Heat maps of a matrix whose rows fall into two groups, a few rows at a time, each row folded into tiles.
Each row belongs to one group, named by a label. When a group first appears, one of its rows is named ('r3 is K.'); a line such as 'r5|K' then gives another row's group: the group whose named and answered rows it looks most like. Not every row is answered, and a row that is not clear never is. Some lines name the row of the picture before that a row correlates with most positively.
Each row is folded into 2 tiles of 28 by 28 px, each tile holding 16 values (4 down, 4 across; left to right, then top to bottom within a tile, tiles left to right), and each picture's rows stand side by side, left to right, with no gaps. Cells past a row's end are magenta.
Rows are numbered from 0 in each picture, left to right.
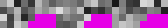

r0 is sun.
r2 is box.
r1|box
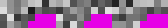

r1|sun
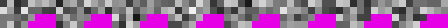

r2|sun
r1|box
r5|box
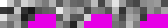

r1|box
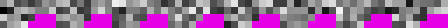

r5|box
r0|sun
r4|sun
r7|sun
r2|sun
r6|box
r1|sun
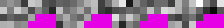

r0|box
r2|sun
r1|box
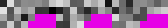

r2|sun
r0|box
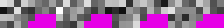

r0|sun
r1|box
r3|box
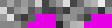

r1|sun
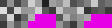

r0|box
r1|box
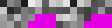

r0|box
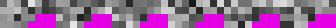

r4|box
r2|sun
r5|sun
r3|box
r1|sun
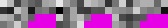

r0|sun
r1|sun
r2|box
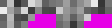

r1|box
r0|box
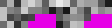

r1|sun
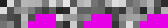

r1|sun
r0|box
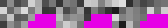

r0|box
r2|sun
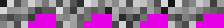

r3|box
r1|box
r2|box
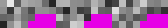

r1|sun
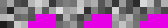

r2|box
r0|sun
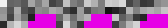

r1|box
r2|sun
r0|sun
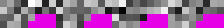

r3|sun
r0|box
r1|box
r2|sun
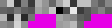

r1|sun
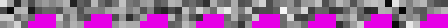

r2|box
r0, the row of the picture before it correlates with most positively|1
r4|box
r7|sun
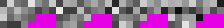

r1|box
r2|box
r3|sun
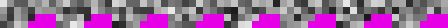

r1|sun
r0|sun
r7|sun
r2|sun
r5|box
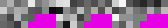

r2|sun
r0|box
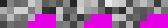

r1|box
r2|sun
